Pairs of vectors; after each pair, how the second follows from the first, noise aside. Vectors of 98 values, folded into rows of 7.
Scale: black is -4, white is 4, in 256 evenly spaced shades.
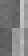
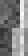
scaled up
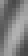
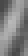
reversed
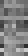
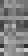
copied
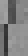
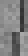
reversed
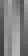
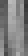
reversed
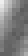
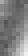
reversed
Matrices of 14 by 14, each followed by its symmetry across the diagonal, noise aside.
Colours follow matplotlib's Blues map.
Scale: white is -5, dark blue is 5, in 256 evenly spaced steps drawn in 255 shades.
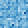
symmetric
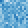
neither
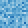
neither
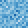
symmetric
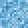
symmetric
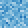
neither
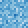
symmetric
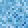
symmetric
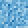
neither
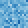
neither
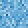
neither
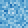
symmetric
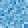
symmetric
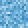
neither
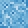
symmetric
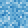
neither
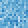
neither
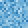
neither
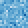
symmetric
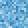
neither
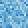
neither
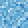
symmetric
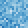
neither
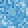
symmetric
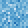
neither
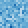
neither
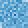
symmetric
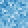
symmetric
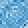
symmetric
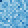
symmetric
